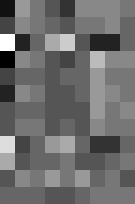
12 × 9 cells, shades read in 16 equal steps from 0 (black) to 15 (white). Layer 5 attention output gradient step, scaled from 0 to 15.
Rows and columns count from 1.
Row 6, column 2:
8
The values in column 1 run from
0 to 15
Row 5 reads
4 6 6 5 6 6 9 7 7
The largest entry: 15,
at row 3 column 1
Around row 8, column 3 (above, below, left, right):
6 6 7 5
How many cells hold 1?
1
